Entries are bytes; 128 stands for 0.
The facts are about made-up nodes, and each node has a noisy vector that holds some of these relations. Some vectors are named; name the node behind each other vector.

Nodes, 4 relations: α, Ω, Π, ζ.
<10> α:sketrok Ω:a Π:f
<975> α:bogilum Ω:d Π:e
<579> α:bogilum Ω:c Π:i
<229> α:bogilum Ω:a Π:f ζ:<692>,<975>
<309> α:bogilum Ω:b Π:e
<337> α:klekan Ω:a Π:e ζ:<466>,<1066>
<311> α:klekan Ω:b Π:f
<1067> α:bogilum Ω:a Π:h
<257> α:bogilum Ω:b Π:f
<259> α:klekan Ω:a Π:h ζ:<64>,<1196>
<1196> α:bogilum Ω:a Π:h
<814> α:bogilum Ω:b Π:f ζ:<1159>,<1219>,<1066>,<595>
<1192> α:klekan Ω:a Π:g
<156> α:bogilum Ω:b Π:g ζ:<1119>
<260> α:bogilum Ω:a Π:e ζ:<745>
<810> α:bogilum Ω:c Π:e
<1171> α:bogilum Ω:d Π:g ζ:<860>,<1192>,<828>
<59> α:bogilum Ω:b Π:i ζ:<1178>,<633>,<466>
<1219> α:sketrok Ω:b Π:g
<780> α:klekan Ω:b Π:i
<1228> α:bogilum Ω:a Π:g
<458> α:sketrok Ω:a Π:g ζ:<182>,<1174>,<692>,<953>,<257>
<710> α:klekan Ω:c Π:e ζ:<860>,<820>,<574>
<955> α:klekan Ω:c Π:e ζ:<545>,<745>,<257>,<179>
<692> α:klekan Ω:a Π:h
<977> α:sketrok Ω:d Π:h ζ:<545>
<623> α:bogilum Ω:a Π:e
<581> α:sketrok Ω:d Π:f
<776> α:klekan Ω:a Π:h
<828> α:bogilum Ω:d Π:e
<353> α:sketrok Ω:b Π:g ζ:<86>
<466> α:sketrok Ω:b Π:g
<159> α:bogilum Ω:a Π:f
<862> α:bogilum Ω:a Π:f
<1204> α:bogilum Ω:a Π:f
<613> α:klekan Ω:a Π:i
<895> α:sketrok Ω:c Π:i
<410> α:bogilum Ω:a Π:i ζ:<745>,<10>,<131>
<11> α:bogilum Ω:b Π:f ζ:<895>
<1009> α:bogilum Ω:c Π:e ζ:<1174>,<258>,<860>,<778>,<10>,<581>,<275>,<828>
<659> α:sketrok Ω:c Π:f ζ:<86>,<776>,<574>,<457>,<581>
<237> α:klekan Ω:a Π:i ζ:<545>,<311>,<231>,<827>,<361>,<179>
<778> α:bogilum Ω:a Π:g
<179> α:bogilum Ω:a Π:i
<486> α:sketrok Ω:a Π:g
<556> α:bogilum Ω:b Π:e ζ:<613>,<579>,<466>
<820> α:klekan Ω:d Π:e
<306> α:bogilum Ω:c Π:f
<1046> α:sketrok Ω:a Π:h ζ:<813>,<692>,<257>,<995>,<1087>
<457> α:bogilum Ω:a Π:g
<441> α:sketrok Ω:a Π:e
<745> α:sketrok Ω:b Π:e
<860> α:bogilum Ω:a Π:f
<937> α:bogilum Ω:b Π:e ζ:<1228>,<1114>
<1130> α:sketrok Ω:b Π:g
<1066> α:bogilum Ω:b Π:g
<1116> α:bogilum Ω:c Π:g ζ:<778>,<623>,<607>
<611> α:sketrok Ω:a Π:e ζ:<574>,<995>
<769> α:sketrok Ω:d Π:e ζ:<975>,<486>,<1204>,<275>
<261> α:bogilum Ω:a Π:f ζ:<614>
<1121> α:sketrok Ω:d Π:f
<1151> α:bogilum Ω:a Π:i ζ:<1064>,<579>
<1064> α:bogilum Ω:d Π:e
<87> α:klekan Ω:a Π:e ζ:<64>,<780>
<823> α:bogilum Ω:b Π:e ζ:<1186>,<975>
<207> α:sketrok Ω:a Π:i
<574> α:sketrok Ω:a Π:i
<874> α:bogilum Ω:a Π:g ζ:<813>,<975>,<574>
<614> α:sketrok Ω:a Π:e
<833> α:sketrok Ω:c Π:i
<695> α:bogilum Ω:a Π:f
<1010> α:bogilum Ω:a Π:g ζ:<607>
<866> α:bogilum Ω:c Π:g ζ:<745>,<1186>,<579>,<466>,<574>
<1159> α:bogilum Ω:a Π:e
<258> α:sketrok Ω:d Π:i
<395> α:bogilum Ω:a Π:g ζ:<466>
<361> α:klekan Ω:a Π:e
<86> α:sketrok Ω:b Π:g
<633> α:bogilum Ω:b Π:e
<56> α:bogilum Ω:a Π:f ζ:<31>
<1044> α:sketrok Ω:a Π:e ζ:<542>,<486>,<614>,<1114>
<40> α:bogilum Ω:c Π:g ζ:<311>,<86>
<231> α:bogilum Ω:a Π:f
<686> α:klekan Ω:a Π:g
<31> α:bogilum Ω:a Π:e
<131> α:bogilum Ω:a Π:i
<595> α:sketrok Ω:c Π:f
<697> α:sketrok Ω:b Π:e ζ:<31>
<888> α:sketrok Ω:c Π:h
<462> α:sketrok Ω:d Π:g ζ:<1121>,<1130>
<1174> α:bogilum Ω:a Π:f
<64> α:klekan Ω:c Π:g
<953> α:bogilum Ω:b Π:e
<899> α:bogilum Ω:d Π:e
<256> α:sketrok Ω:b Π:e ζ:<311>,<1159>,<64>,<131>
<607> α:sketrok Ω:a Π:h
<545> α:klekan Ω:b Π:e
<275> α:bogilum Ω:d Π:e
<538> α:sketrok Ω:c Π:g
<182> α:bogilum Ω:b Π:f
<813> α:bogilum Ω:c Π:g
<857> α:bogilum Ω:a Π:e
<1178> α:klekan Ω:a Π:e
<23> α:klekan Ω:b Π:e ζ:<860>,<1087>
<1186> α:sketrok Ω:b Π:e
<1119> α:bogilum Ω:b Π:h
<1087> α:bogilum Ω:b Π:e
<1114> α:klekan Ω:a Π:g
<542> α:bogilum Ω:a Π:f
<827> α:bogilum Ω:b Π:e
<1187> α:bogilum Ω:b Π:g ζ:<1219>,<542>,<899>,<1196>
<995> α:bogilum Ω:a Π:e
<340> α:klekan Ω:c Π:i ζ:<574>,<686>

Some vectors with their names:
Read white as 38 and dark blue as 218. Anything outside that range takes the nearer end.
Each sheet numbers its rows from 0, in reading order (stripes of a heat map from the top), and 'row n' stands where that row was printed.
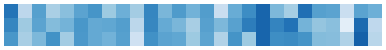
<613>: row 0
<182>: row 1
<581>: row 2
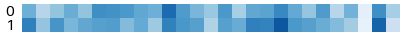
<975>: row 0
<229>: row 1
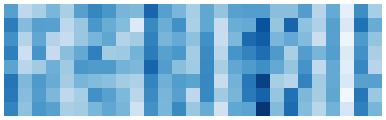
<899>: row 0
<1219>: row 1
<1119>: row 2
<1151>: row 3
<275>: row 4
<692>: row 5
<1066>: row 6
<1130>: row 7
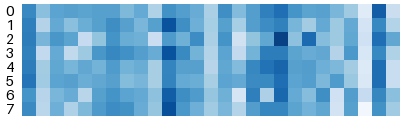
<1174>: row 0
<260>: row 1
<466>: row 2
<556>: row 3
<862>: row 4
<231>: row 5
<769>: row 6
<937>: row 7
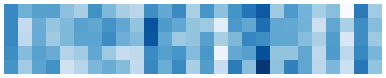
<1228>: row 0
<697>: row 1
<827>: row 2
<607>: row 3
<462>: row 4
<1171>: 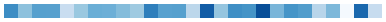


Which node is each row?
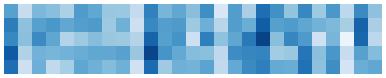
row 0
<258>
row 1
<10>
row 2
<1116>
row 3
<87>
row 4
<780>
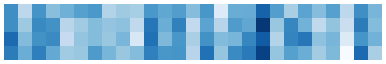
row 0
<574>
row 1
<538>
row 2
<64>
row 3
<874>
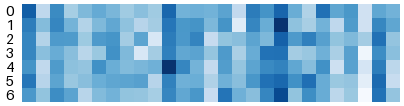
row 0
<237>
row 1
<1046>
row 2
<595>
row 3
<1196>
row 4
<1009>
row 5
<11>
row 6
<813>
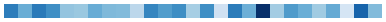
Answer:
<458>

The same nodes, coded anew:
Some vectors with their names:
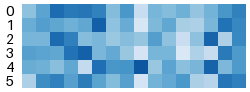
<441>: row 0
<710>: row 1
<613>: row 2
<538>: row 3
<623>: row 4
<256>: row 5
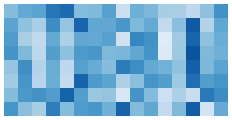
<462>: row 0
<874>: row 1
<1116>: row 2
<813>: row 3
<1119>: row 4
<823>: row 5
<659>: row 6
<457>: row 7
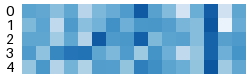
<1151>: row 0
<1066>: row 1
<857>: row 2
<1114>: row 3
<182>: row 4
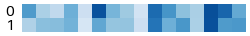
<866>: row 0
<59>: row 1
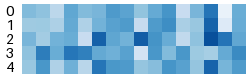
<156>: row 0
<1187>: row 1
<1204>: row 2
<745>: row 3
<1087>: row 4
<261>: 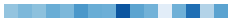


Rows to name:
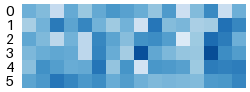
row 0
<1171>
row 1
<977>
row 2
<306>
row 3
<1067>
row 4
<23>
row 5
<361>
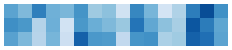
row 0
<340>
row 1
<579>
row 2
<810>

